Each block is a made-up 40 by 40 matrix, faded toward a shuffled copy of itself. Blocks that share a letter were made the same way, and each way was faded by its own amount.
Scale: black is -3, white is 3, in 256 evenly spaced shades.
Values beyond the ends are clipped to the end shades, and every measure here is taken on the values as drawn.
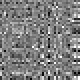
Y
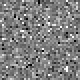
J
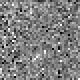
J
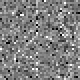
J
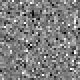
J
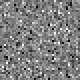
J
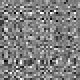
Y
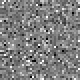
J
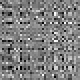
Y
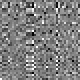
Y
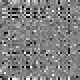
Y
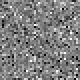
J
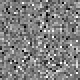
J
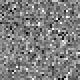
J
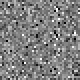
J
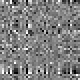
Y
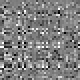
Y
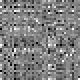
Y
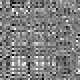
Y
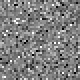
J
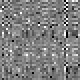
Y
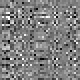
Y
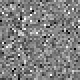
J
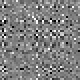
Y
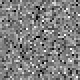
J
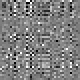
Y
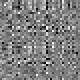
Y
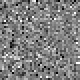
J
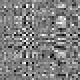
Y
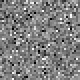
J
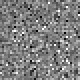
J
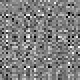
Y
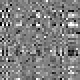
Y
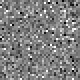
J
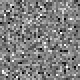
J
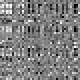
Y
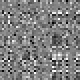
Y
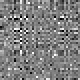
Y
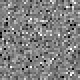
J
